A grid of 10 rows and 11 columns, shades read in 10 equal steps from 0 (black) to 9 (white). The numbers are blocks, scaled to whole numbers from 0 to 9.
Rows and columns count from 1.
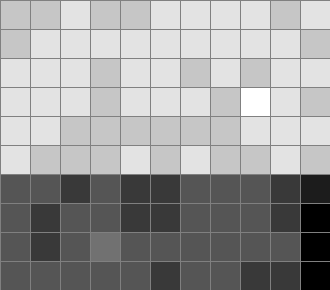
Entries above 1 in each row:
11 11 11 11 11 11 10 10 10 10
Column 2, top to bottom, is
7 8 8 8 8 7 3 2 2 3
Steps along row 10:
same same same same down up same down same down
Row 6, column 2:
7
